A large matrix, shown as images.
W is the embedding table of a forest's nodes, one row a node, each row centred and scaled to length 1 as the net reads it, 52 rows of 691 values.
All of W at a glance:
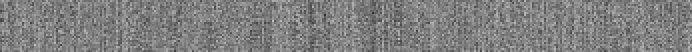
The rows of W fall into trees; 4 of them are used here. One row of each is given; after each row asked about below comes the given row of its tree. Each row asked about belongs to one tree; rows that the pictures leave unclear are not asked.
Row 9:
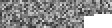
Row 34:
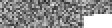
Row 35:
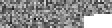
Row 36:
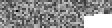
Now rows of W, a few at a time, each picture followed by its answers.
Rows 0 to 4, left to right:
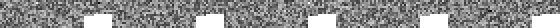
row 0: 35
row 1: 36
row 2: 9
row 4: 34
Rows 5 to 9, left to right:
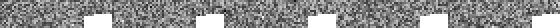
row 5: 9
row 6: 9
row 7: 9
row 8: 34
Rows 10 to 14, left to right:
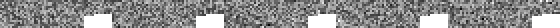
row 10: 36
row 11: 9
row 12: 9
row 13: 36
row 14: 35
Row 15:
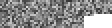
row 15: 9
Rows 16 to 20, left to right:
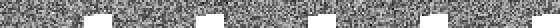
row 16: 35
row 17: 34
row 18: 9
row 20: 9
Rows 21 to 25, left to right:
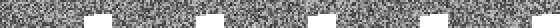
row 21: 9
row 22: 34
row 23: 34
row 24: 34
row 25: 35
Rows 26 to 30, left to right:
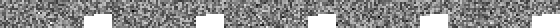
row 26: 35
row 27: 9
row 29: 34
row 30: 34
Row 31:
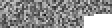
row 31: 34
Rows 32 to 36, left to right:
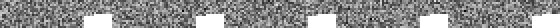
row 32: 34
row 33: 36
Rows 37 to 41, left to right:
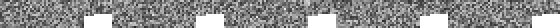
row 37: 9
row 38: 34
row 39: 34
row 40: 36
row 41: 9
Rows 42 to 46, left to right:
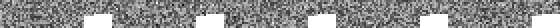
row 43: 36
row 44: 35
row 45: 9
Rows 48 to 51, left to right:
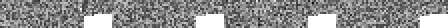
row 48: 36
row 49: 34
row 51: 34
